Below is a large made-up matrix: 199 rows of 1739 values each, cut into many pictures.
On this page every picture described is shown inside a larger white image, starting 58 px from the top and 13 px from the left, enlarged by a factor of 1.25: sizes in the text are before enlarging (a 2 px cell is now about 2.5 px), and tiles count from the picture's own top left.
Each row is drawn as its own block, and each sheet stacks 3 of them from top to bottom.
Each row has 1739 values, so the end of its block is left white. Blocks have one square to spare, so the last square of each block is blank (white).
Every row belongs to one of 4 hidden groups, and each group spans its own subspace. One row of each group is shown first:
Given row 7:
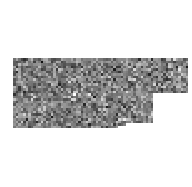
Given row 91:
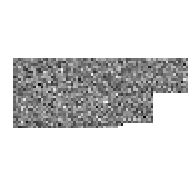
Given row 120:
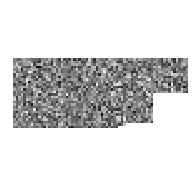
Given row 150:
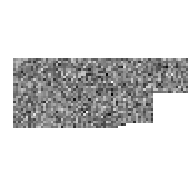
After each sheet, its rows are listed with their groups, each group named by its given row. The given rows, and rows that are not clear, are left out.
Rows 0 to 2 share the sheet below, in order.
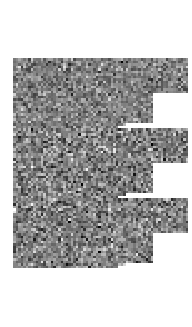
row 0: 91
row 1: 91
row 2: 120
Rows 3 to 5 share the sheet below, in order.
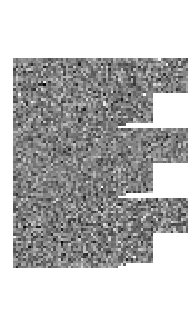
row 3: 120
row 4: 150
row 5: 7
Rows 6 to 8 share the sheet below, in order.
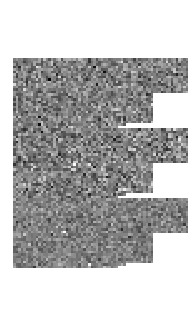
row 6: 120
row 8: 7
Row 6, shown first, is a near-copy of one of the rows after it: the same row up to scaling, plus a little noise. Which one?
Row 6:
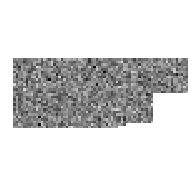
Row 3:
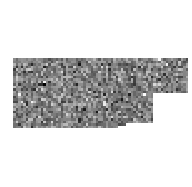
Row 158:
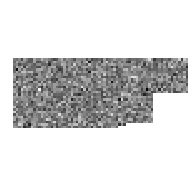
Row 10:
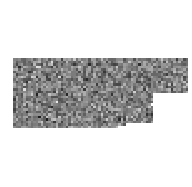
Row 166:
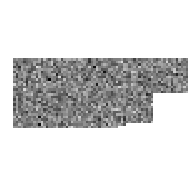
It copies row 166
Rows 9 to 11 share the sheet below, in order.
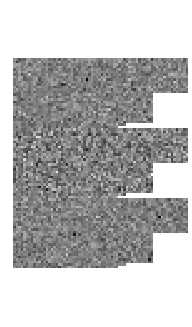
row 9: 7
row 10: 120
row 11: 7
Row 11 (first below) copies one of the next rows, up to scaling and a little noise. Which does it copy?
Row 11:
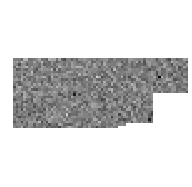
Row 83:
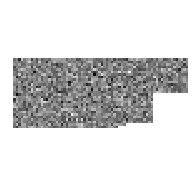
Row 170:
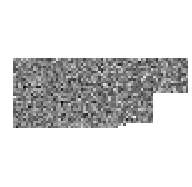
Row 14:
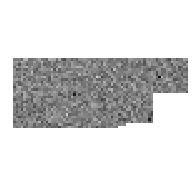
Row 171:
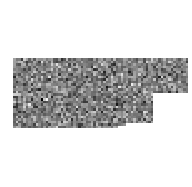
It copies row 14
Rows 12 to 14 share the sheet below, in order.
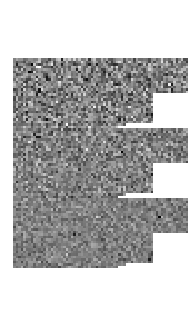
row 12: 120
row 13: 120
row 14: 7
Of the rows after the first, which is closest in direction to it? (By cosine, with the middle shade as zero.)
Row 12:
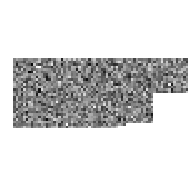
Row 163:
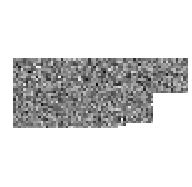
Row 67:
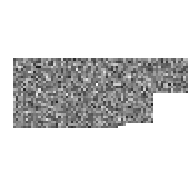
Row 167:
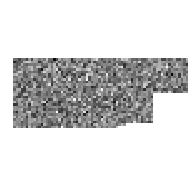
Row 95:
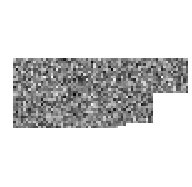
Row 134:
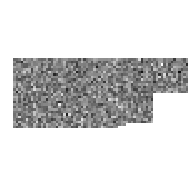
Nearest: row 163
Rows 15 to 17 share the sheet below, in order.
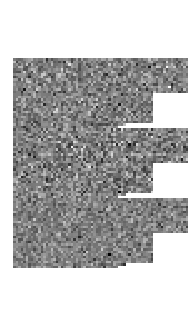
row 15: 91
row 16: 91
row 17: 150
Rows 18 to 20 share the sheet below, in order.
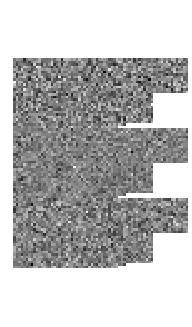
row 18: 120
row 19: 91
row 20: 120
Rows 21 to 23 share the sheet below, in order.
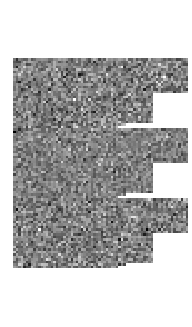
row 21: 150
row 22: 150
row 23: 120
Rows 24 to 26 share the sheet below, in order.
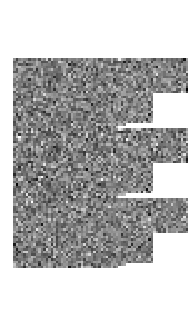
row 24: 91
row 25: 91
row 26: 91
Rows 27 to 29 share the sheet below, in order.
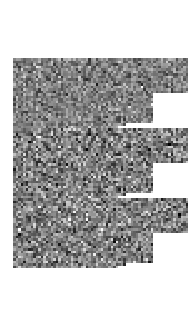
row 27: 120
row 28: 120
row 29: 150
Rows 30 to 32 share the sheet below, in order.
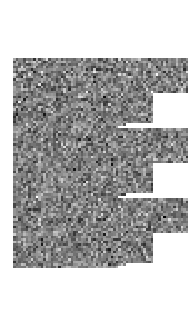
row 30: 91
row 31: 150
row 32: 7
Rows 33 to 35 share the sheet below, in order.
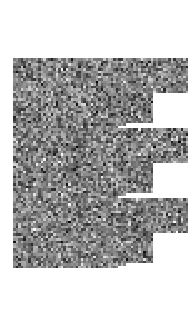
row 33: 91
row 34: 7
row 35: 7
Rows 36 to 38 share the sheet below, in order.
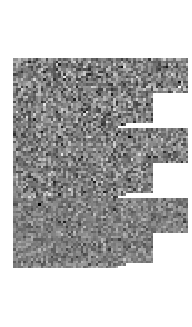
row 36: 150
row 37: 7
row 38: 7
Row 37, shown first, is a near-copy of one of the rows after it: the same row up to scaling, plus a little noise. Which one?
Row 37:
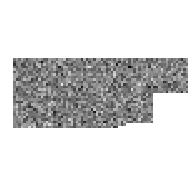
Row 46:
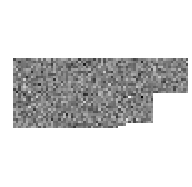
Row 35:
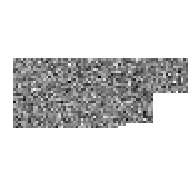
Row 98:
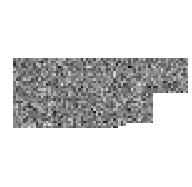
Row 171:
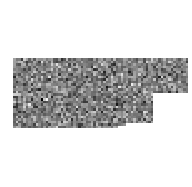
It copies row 98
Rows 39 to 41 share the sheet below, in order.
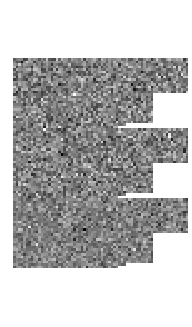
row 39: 7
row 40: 7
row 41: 150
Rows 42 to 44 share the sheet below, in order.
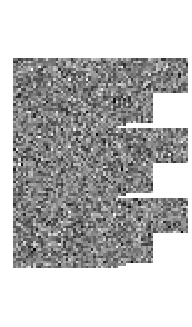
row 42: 150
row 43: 120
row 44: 7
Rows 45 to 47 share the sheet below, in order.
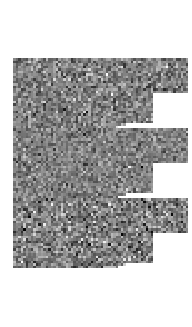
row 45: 150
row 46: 7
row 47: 91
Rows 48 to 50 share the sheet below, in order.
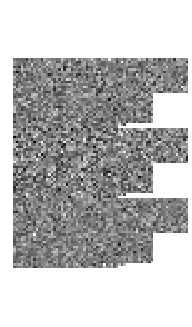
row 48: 91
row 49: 91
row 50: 91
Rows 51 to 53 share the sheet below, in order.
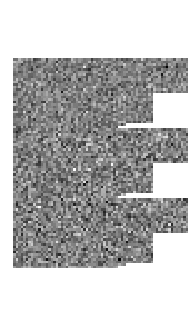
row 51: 150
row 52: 150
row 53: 120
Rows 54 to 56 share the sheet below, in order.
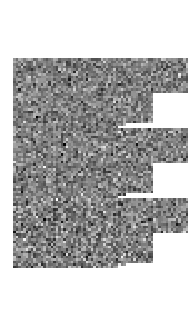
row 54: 150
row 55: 91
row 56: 91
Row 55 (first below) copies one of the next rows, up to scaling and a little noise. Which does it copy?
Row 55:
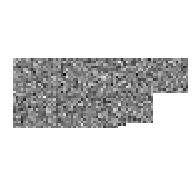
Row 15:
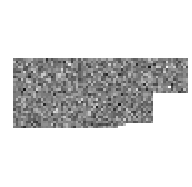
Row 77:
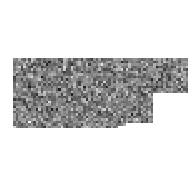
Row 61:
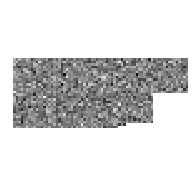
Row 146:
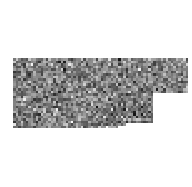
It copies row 61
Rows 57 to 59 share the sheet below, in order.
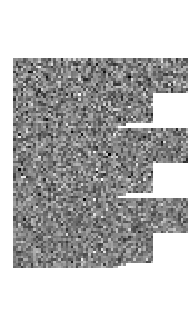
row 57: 120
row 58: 91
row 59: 7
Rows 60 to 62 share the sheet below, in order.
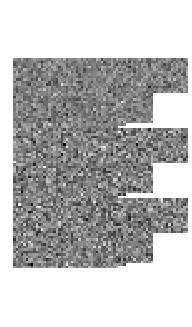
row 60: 7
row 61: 91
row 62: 120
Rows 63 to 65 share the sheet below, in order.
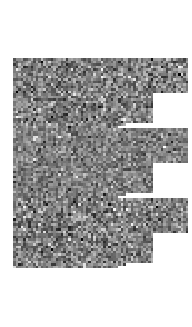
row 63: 7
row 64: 7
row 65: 91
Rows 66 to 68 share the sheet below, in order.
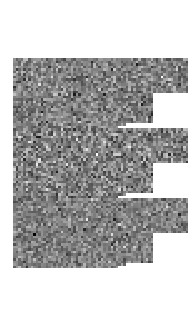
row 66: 7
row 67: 120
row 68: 150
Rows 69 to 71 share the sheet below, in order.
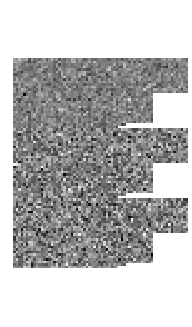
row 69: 150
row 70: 7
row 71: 120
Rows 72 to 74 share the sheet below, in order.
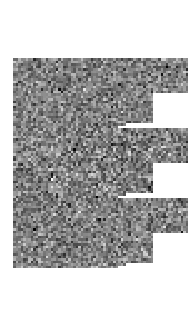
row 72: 150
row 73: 7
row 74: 7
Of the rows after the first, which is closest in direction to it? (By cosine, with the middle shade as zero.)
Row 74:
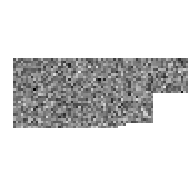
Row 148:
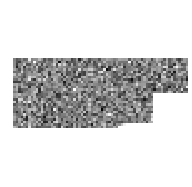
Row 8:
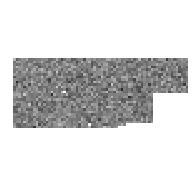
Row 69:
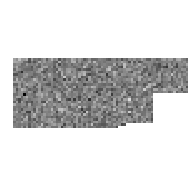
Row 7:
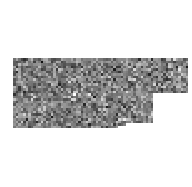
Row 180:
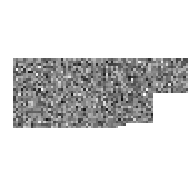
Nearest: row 7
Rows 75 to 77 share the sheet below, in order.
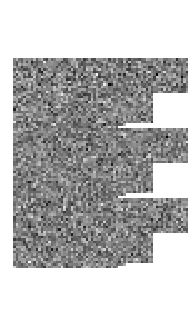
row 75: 91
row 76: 150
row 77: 91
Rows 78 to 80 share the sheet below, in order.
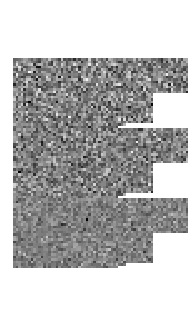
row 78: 120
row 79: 91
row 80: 7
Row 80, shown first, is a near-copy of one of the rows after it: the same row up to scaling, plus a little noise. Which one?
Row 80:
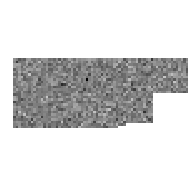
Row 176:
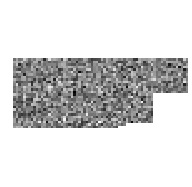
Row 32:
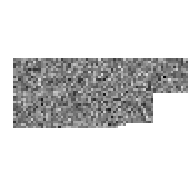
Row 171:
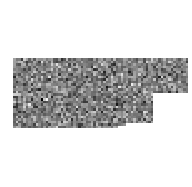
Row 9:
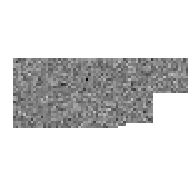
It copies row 9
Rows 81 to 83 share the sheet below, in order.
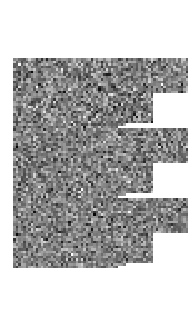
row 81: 91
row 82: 7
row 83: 7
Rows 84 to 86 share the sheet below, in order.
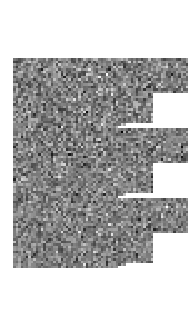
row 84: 150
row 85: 91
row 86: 150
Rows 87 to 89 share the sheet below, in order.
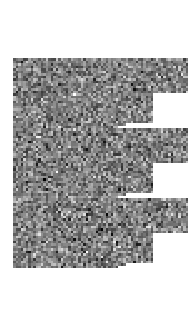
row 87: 7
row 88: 120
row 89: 150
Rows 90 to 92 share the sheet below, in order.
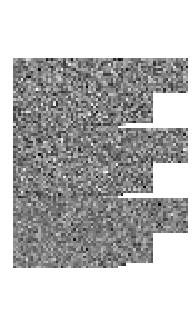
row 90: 91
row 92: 150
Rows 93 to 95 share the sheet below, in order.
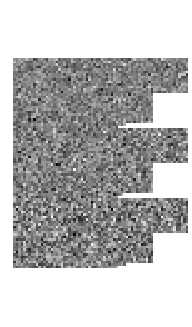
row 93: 150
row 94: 150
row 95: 7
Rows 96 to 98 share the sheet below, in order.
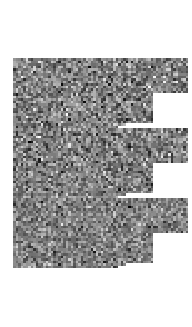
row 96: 7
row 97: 120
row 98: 7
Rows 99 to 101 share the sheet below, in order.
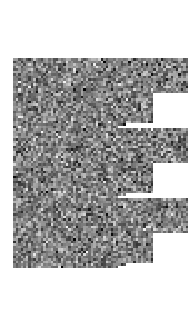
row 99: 150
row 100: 7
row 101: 150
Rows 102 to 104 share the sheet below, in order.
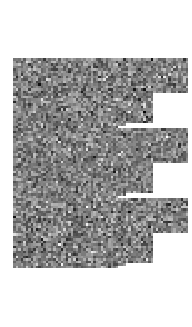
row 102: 7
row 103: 150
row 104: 7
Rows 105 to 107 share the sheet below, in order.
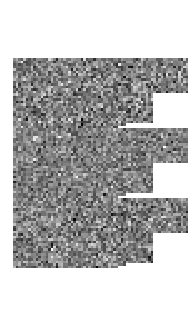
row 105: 7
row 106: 7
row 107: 7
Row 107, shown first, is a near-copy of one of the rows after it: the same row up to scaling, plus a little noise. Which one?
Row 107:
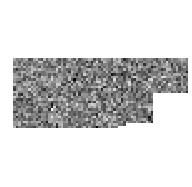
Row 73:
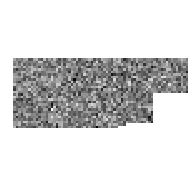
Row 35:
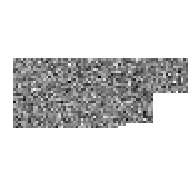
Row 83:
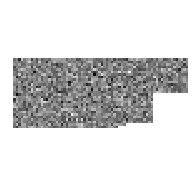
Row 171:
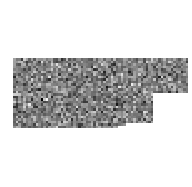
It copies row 73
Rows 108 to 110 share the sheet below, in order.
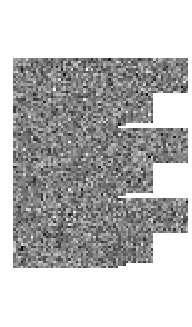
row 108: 91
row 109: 7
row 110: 91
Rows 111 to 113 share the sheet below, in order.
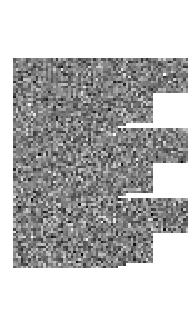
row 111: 7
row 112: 91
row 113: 91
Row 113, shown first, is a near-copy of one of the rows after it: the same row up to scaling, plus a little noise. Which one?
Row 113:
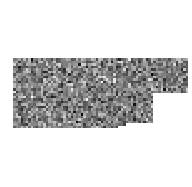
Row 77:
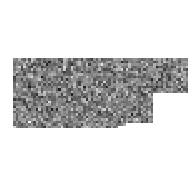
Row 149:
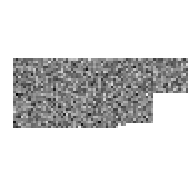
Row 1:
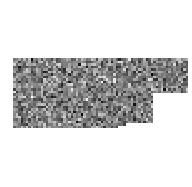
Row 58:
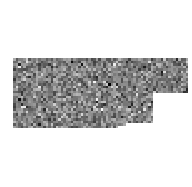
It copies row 1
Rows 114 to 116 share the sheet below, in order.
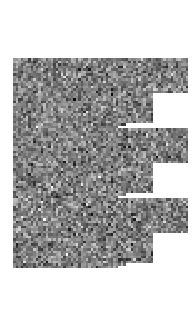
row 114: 150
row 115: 7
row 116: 7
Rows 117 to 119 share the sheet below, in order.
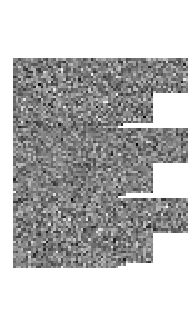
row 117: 91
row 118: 91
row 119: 150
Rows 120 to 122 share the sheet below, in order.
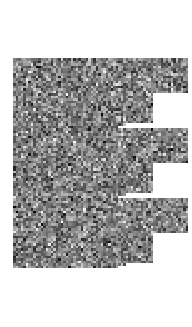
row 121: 91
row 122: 91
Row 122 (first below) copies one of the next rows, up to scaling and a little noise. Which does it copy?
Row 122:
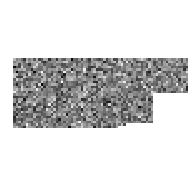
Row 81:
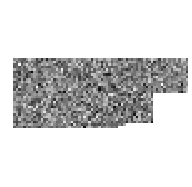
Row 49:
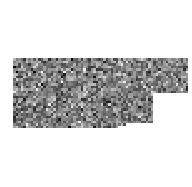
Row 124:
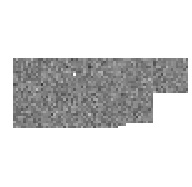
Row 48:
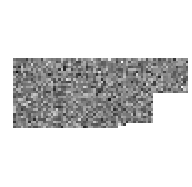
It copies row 49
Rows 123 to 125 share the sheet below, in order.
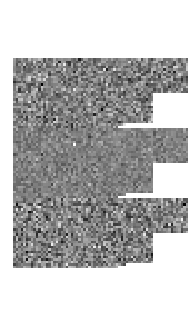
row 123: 150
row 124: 91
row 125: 120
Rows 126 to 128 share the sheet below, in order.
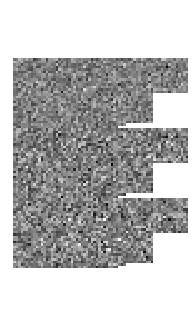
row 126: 150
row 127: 150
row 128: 7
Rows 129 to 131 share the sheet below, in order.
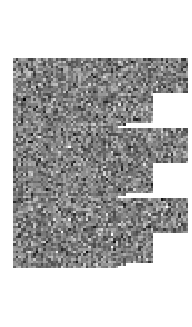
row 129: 91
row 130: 120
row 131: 150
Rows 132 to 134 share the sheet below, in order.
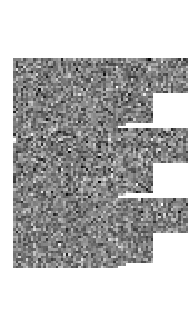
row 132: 120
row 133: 120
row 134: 7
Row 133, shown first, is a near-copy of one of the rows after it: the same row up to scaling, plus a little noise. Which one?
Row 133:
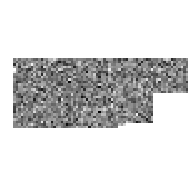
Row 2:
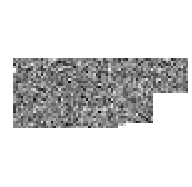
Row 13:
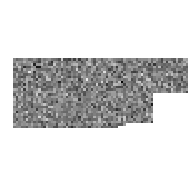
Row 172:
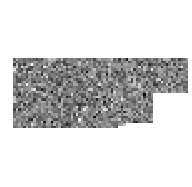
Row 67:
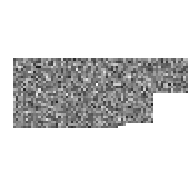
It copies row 2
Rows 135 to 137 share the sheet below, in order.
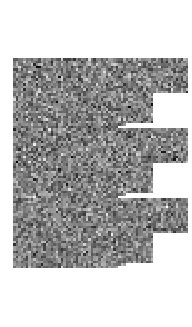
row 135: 120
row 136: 7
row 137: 150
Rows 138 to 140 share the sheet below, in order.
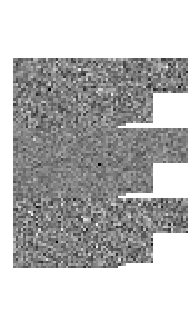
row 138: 150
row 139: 7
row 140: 120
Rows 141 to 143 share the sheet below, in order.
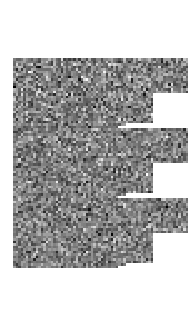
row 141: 120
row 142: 150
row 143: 150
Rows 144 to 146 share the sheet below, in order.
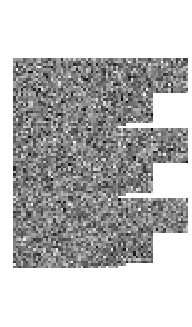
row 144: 120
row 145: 91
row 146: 91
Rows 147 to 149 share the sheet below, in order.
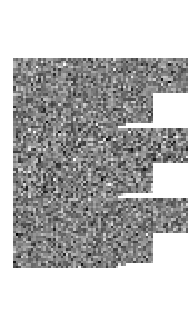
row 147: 7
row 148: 150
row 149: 91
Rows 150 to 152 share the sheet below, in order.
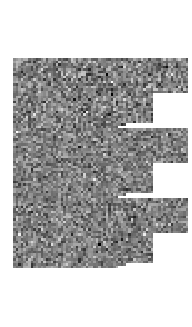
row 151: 7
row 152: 120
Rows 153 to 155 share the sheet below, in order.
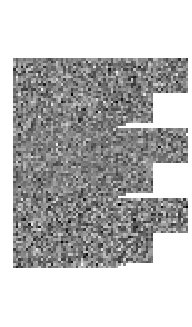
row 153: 120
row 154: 7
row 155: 7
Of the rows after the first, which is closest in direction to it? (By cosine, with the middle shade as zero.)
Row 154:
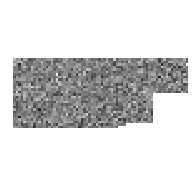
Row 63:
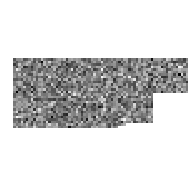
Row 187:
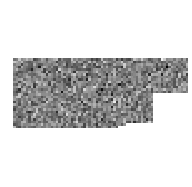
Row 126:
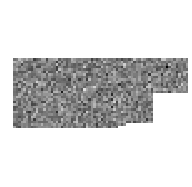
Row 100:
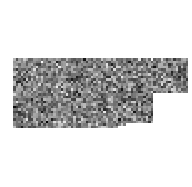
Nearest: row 100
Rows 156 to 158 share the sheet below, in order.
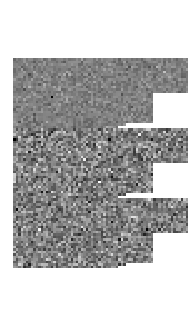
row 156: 91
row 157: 120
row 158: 120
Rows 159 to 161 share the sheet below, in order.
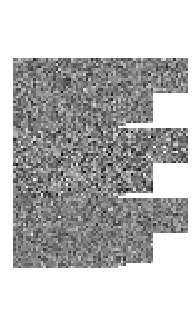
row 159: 150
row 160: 7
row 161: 120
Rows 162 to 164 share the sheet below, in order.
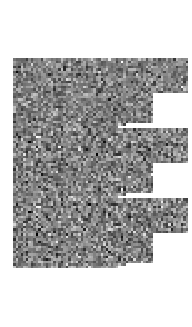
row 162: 91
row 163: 120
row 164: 120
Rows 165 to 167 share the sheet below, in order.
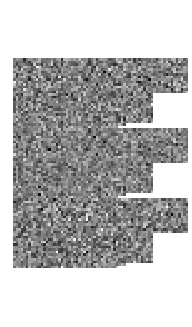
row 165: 120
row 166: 120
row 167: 150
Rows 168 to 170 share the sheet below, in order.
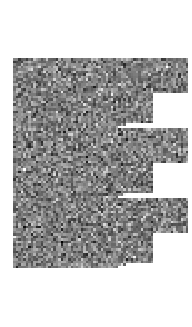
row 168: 150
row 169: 91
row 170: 7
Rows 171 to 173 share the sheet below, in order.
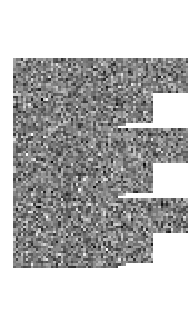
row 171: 7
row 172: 120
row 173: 120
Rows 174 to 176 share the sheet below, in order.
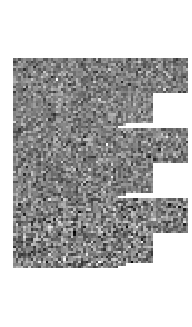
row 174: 91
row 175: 150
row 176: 7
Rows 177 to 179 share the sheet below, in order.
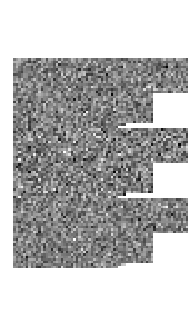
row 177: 150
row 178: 150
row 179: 150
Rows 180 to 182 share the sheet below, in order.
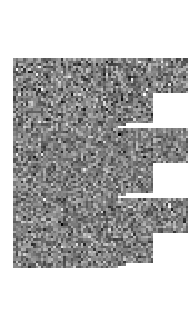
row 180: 120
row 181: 91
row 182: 7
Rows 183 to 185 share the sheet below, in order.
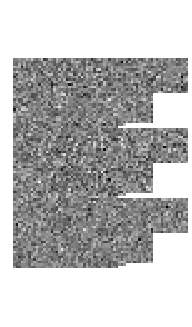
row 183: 91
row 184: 7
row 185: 150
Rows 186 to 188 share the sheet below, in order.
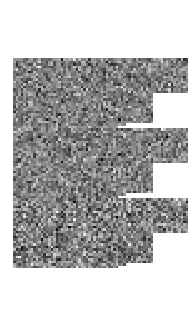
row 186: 120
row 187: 150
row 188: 91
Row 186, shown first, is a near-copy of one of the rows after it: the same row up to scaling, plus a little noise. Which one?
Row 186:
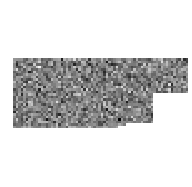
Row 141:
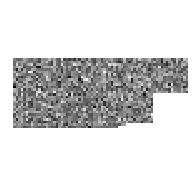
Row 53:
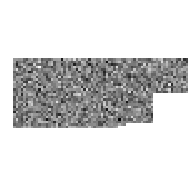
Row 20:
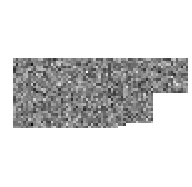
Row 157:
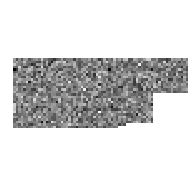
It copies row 53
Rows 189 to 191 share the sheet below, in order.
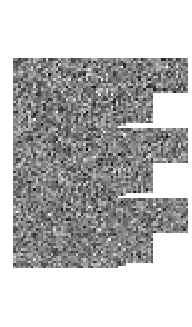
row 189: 150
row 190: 150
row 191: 91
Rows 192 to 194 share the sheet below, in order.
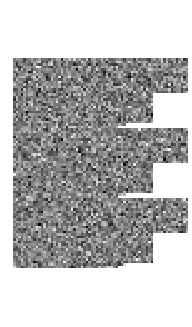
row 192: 120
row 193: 7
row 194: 91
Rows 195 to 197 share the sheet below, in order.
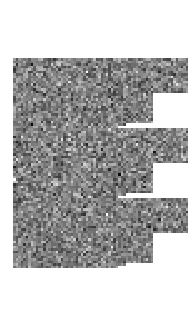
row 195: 120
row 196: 91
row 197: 150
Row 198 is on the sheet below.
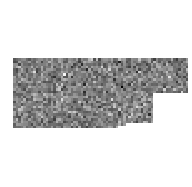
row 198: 91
